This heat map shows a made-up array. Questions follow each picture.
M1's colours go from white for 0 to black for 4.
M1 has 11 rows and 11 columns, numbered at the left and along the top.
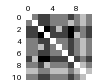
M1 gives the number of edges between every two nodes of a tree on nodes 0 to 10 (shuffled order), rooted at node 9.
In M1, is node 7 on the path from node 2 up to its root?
no
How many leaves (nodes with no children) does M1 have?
7
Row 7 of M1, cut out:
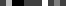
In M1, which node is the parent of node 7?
1
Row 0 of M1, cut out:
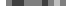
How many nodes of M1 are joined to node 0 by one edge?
1
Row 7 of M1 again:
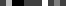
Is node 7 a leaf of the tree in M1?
yes
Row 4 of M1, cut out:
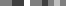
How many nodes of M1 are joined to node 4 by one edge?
1
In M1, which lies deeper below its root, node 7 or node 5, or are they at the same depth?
node 7
